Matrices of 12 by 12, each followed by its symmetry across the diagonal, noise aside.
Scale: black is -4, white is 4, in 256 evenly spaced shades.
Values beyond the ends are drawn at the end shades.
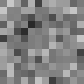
symmetric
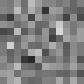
antisymmetric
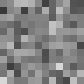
neither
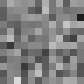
antisymmetric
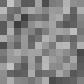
symmetric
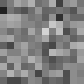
neither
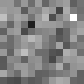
neither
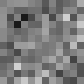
symmetric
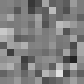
antisymmetric
